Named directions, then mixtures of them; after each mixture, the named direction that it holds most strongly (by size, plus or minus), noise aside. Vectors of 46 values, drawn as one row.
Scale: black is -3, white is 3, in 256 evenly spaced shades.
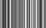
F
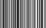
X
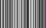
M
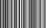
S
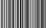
S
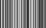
M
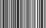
X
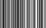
X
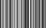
M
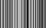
M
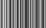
S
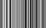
F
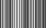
M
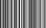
S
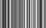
F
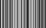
M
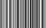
F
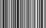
X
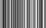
F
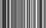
F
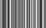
F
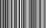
S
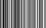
X
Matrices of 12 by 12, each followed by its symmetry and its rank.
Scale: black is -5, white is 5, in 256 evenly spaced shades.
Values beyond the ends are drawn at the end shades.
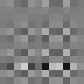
neither, rank one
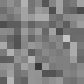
antisymmetric, full rank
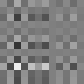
neither, rank one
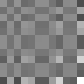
symmetric, rank one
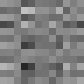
neither, rank two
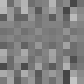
neither, rank two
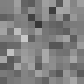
antisymmetric, full rank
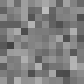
antisymmetric, full rank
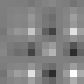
symmetric, rank one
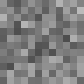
neither, full rank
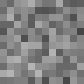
neither, full rank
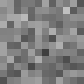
neither, full rank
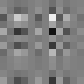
neither, rank one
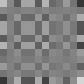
symmetric, rank one
